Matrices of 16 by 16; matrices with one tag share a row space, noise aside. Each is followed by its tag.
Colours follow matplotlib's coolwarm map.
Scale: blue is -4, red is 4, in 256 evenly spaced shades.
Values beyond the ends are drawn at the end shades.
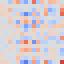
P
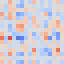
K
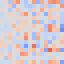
P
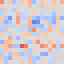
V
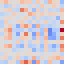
P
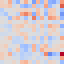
P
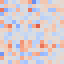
V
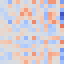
P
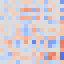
P
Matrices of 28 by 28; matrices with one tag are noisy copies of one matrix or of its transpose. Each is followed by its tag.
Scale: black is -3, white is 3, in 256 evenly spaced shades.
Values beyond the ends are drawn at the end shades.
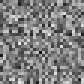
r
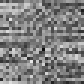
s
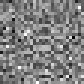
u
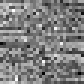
s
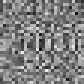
u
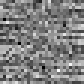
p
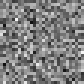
r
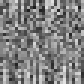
p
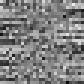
p
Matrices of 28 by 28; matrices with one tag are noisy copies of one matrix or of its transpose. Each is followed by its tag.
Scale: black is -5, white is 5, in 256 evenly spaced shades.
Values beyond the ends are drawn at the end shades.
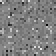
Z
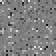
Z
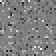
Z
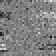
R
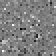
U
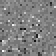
U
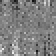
R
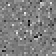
U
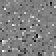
U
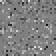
Z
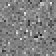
U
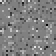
Z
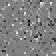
U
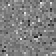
U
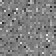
Z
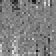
R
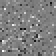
U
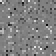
Z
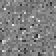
U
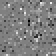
U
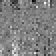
R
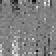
R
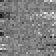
R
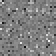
Z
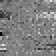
R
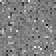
Z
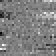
R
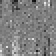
R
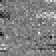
R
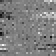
R
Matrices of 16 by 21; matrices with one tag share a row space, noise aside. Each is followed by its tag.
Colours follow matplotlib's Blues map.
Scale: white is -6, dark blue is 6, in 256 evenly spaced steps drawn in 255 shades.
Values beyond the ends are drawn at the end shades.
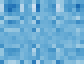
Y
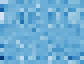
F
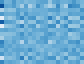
F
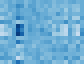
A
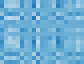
Y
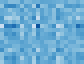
Y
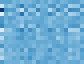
F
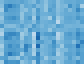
Y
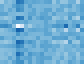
A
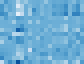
A
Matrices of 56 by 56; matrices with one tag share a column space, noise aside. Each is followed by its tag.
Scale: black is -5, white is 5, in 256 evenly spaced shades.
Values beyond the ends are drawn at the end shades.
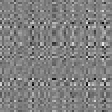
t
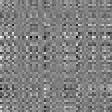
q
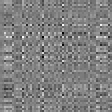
q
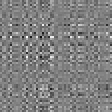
q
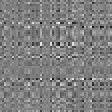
t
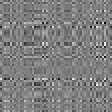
t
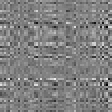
t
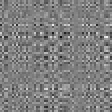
q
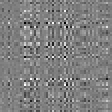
t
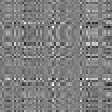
t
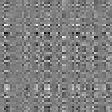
q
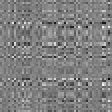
t
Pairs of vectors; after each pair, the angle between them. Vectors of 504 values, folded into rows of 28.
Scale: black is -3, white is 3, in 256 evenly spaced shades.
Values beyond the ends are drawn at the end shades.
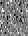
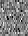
partly aligned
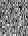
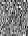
partly opposed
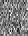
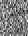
orthogonal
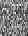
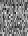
nearly opposite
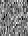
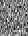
orthogonal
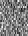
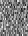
nearly parallel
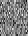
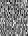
nearly opposite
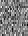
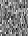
partly aligned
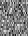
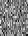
orthogonal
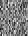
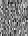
nearly opposite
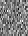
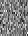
partly opposed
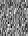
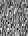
nearly parallel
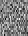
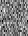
partly aligned
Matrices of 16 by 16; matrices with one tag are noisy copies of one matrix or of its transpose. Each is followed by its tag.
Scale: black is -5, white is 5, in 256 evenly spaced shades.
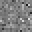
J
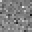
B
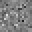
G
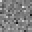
B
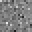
B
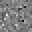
G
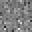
J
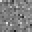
B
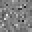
G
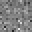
J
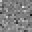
B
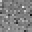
B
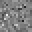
G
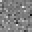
B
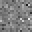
J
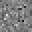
G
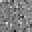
B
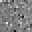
B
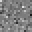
B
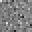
B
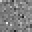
B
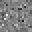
G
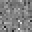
J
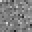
B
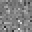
J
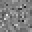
G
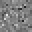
G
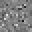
G
